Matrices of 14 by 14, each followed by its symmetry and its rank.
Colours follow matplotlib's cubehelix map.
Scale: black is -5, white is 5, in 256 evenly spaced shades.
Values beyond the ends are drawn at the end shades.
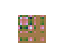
symmetric, rank one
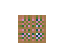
symmetric, rank one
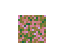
neither, full rank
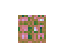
neither, rank three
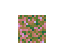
neither, full rank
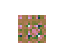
symmetric, rank two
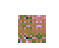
neither, rank three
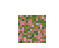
neither, full rank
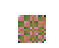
symmetric, rank two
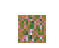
neither, rank three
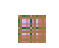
symmetric, rank one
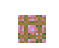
symmetric, rank two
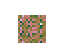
neither, rank three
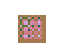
symmetric, rank two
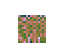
neither, rank three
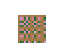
symmetric, rank one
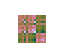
symmetric, rank two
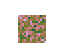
neither, full rank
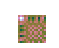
symmetric, rank two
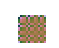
symmetric, rank one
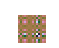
symmetric, rank one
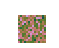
neither, full rank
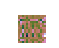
neither, rank three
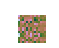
neither, rank three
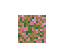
neither, full rank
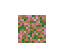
neither, full rank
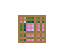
symmetric, rank one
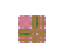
symmetric, rank two
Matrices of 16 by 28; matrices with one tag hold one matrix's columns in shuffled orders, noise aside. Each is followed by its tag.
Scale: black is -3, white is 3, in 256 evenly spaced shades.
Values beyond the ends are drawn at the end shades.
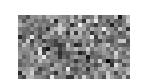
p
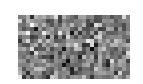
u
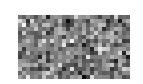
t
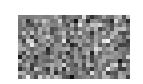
t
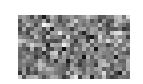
u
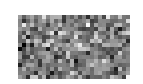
u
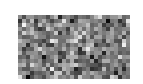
t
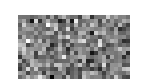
t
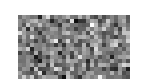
t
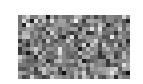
p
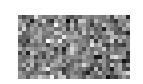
t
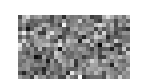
u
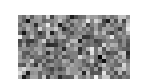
p
